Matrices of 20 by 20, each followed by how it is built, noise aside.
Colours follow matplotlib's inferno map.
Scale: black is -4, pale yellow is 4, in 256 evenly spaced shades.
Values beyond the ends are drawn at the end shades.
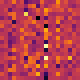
uneven columns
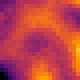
smooth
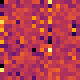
uneven columns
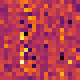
uneven columns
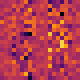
uneven columns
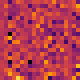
uneven columns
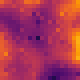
smooth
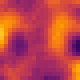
smooth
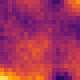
smooth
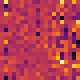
uneven columns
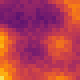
smooth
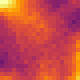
smooth
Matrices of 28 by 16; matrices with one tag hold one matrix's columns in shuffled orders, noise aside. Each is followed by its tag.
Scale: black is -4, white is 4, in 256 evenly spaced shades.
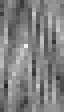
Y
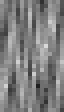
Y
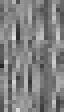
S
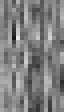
S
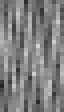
Y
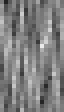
Y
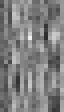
S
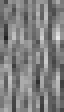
S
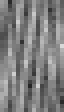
Y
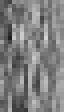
S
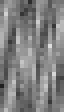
Y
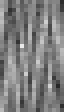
Y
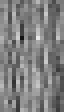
S
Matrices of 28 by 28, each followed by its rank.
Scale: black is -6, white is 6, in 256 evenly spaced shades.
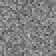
full rank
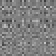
three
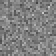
full rank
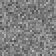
full rank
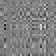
three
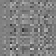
three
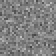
full rank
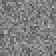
full rank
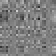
three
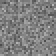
full rank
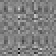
three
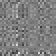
three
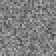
full rank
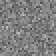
full rank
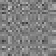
three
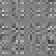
three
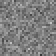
full rank
